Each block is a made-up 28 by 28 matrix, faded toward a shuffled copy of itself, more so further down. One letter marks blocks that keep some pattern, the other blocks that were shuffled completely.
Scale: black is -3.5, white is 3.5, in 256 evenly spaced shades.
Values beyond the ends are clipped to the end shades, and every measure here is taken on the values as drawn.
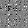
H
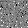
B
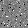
B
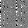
H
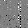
H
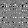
H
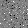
B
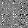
H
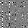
H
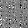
H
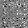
H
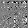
H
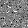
B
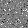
B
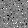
B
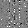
H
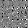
H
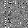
H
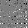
H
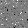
B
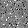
B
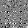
H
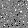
B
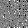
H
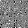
H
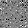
H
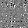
H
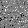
B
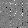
H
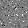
B
